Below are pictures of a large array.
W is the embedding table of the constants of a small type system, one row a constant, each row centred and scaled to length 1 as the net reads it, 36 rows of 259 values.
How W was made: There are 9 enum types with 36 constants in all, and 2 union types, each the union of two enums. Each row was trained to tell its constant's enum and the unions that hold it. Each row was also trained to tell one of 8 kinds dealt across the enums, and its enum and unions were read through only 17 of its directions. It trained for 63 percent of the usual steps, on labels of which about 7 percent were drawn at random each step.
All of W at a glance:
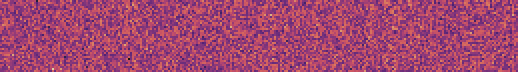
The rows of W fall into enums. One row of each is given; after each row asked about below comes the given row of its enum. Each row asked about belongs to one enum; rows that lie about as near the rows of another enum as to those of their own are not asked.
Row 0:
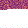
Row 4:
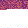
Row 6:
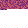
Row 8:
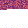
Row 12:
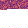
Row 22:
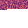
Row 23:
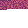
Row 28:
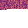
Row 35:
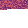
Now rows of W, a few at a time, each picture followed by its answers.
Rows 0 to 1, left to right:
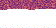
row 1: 0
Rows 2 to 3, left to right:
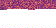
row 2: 8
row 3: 4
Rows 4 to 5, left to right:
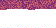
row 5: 35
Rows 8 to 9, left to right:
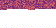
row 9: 12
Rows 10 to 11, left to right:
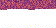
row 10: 4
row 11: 35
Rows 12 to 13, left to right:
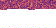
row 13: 6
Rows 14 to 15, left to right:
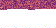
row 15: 6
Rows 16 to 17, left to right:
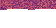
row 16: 8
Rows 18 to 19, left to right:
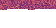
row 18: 35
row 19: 12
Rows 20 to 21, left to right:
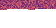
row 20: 4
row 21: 12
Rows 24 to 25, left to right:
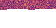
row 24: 23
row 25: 35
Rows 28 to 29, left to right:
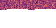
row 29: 8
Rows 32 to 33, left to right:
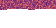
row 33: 6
